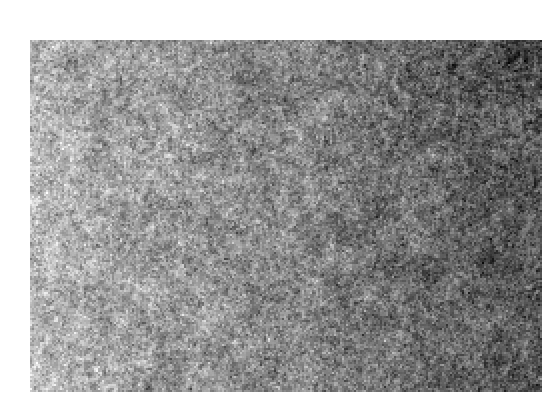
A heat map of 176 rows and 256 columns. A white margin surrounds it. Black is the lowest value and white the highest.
Stripes: none. Slope: up to the left. Odd rows or columns: none. Histogram: bell-shaped. Average level on the scale: 50%.
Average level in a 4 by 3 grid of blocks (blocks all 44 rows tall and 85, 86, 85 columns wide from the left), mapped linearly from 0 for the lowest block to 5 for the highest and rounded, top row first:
5 3 0 / 5 3 0 / 5 3 0 / 5 3 1
